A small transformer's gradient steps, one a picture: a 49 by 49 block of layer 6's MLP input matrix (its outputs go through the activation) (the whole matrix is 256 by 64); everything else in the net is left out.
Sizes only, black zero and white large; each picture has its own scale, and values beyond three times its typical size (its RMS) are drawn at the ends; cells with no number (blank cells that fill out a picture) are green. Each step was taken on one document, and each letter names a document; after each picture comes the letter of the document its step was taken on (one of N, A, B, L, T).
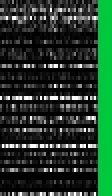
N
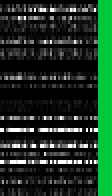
N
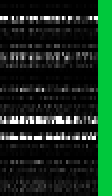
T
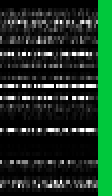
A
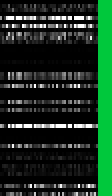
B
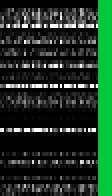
A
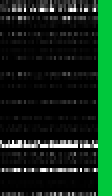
N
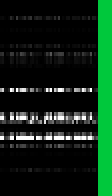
T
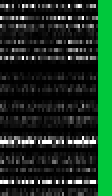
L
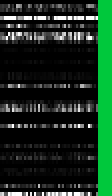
B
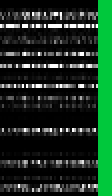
A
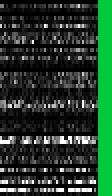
L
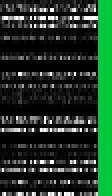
N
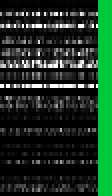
A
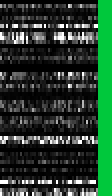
L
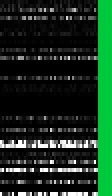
N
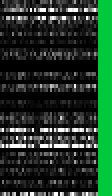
N
